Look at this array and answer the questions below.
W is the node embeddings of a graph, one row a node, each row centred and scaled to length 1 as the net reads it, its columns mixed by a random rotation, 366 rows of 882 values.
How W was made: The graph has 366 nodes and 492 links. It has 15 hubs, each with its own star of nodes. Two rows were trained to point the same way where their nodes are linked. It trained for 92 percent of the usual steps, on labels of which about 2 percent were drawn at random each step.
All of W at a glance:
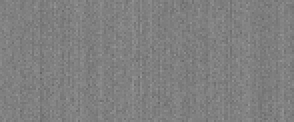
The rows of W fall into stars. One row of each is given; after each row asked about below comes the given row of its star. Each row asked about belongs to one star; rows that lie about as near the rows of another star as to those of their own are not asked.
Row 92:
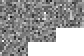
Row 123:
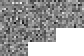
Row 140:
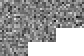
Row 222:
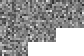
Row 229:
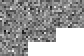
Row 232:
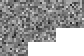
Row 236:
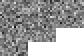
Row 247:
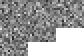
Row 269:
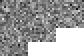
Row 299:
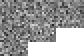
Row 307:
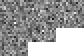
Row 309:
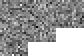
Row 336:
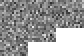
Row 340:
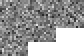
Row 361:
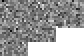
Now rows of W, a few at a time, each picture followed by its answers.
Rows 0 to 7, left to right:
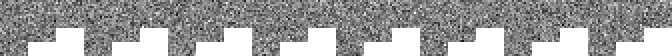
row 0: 123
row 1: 307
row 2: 236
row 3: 229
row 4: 247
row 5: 247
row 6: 299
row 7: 229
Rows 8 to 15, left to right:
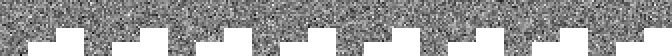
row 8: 309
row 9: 229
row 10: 309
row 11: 307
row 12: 361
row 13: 123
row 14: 307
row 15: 307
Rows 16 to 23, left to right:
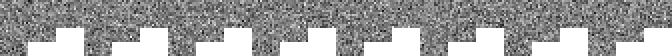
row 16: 247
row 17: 361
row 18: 299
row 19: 92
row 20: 361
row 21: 336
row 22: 299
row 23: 336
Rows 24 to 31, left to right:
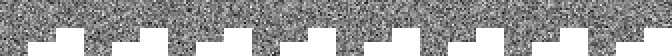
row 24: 309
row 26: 229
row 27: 247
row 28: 123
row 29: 140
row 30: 361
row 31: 307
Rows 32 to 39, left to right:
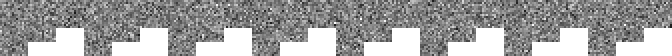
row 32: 309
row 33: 361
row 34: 92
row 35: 236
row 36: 140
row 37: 92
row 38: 229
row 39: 340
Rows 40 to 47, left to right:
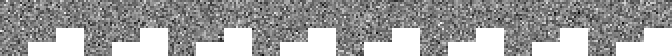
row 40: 309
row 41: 140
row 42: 140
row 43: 232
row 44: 222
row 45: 309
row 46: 232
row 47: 247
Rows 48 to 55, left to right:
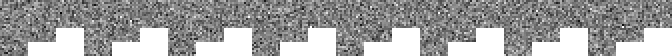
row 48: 247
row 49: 232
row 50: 309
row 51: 236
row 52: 247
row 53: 140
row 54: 336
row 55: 232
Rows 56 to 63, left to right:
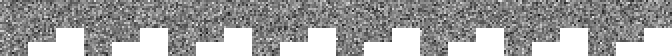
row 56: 309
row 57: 307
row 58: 92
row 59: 236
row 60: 140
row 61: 236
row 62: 361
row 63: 123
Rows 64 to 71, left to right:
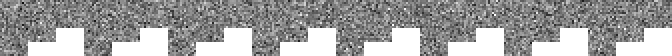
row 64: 269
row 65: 236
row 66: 247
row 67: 92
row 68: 336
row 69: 269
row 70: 340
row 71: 123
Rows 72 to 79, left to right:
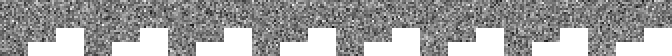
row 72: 247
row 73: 299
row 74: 340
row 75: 361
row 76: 269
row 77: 92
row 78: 247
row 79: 123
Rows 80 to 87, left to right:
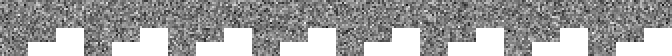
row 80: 247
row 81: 92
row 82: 232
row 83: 236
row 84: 361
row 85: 140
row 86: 236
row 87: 92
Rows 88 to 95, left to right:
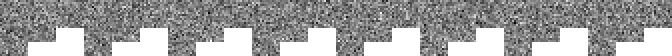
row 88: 361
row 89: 269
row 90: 232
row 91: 236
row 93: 236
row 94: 361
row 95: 299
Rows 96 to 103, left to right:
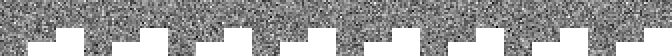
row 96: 307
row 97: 309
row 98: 299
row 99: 236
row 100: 123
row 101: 340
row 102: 236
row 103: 222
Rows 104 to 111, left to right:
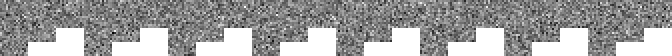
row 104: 229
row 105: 336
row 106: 236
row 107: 340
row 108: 140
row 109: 340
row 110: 307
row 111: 222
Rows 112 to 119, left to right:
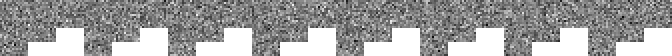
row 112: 229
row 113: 92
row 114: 222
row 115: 361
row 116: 222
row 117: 232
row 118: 140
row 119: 140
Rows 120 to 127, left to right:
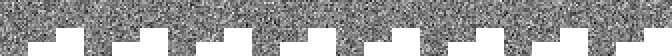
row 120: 123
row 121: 269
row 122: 309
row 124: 232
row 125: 299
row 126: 232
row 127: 247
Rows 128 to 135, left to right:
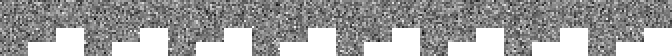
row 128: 123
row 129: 336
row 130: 340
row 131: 247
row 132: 269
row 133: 236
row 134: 232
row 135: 336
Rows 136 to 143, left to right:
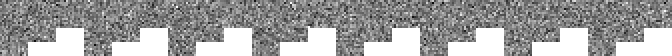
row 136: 222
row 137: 309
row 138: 340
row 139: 361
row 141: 269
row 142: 361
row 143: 269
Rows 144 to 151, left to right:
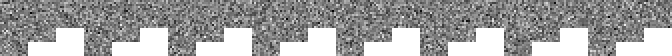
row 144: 232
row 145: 140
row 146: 229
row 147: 299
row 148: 361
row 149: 232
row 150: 309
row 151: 222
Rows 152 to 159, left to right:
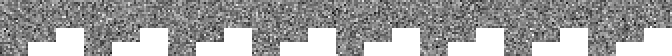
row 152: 232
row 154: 140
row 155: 336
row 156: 236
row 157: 222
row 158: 140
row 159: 307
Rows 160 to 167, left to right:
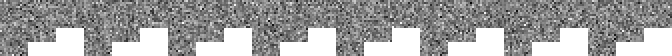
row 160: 309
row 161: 247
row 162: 307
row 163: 123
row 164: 92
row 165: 309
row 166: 307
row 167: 309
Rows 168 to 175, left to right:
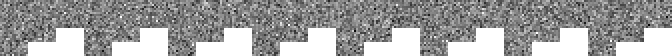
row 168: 309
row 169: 232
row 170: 247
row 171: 247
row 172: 92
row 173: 123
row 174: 92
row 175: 140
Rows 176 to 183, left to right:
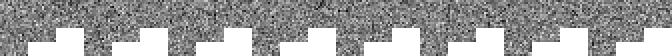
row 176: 222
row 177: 269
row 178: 340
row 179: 222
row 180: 307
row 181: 336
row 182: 229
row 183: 361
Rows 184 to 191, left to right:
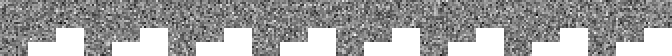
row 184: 236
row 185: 236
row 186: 309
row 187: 232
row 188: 340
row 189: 269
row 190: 247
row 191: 140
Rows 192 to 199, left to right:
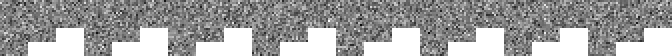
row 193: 340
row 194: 92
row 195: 340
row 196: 299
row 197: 229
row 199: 140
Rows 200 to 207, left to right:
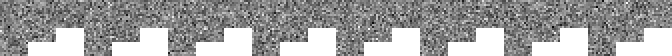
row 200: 309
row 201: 340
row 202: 123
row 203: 140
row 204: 309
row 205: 361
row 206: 269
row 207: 269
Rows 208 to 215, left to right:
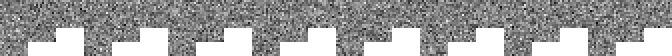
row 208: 336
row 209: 232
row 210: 140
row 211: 123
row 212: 340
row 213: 307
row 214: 309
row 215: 307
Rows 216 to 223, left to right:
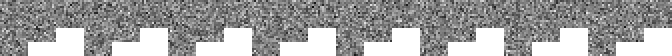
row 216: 232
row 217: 309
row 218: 307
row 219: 299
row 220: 269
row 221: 299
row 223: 336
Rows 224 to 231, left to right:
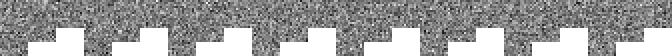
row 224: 222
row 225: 247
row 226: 361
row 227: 336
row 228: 361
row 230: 232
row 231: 232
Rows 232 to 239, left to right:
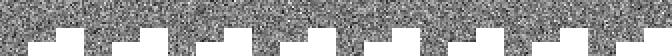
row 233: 222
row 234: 123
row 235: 269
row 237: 140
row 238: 307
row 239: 236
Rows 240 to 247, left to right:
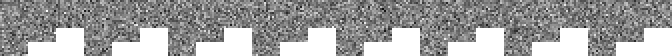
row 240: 309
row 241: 92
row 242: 361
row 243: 123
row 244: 247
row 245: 269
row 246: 222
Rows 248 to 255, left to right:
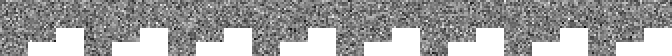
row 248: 336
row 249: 247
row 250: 309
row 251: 232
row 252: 232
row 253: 309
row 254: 309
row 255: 247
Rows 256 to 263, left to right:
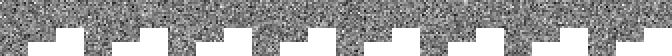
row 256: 123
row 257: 123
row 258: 232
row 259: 361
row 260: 232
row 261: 307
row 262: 299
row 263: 229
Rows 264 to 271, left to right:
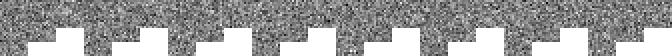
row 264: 123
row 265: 361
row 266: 247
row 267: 361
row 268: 340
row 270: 140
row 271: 307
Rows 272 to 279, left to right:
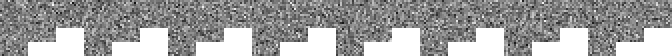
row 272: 92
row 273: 309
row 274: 247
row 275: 361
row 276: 247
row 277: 232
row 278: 361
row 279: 140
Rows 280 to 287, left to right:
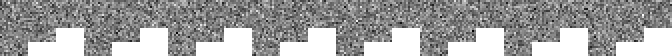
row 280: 269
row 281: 140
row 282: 361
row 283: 140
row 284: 269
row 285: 309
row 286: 232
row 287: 92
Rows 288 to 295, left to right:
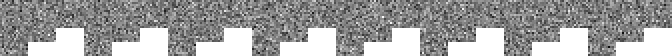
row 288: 229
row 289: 299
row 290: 229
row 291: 299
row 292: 309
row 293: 361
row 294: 336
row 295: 299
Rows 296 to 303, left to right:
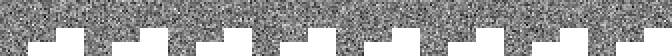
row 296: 247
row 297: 299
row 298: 232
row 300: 232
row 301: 340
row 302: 269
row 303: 340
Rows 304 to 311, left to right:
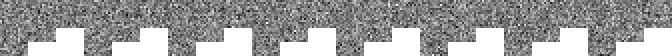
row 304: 336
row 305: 340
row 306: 299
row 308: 92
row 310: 222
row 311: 229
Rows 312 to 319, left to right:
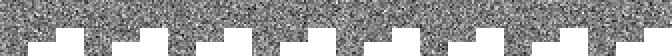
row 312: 309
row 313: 269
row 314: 229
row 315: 340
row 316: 340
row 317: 229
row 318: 299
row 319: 236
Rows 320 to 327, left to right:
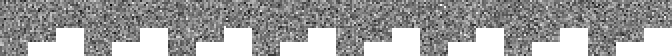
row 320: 299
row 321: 140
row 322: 92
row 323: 236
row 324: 232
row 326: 222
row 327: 336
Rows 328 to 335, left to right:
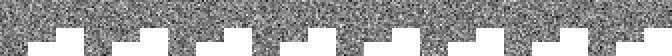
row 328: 247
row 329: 269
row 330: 140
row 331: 299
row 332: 299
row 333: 222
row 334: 340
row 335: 336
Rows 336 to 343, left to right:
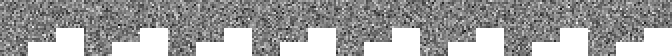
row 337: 269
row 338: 140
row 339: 232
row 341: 269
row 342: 247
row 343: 309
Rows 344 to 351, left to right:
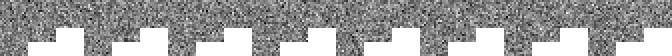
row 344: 299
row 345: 247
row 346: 336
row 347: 222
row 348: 247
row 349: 236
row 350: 123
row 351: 232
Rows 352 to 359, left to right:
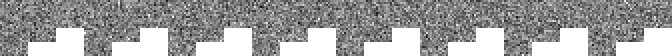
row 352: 140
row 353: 299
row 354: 222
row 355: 307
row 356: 340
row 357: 222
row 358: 307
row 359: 361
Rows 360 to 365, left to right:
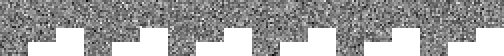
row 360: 340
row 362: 269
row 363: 236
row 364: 336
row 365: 247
